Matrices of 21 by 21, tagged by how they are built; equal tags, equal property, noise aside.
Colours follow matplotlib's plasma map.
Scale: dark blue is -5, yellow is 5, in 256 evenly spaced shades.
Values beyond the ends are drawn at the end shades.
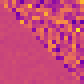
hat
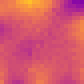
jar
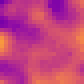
jar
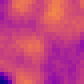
jar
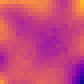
jar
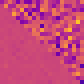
hat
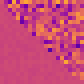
hat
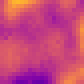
jar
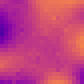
jar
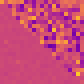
hat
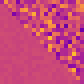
hat
